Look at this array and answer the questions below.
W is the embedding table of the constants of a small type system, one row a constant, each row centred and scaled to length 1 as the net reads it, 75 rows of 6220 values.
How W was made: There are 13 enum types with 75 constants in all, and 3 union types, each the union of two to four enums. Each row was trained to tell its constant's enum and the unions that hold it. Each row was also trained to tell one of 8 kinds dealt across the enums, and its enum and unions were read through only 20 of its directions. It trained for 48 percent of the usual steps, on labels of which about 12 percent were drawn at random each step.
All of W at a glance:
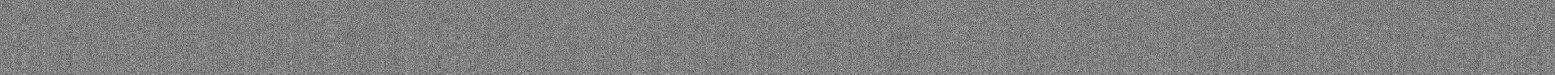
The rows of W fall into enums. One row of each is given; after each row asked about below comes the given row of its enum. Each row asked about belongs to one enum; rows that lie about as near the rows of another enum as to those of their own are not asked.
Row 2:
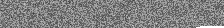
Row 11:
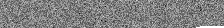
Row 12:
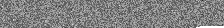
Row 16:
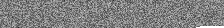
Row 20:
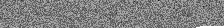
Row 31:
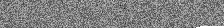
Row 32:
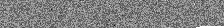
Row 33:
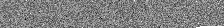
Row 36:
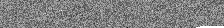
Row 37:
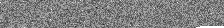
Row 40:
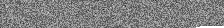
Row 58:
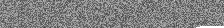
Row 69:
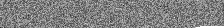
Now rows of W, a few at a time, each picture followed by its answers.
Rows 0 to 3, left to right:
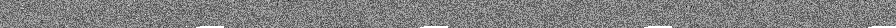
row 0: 11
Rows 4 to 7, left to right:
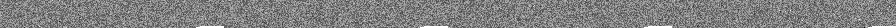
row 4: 2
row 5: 36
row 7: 58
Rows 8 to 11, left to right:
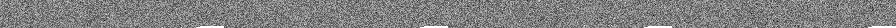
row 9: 16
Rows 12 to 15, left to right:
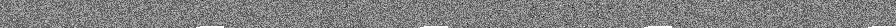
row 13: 40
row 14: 58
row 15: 40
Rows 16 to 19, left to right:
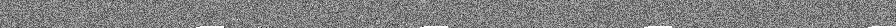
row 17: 69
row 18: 11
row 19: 11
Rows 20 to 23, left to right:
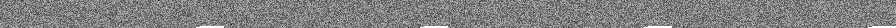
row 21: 12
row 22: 40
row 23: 16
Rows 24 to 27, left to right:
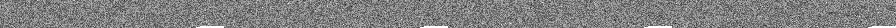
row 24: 36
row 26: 16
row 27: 2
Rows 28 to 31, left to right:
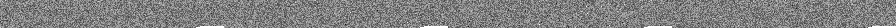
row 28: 37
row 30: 12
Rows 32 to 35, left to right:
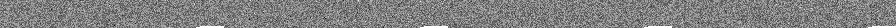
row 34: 31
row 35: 31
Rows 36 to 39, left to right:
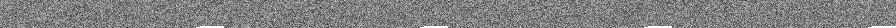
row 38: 37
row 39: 58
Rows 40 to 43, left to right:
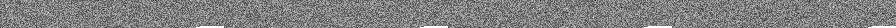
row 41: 16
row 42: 32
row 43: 32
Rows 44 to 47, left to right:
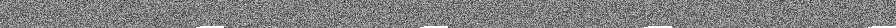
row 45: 37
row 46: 69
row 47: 40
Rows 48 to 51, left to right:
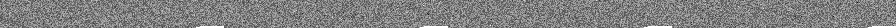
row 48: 12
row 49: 36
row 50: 20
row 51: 58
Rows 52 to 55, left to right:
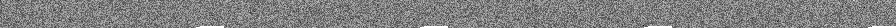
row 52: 40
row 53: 31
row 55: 2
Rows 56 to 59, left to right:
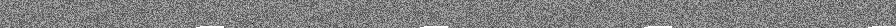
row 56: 16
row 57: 16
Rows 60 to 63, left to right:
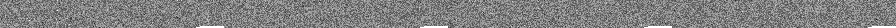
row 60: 11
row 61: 37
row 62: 2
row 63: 36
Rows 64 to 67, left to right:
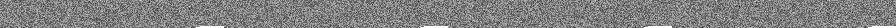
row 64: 36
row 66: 37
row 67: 36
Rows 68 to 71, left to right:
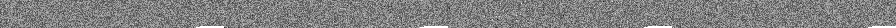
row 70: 20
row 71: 31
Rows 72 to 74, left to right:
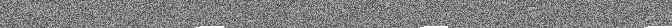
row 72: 40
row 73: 58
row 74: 37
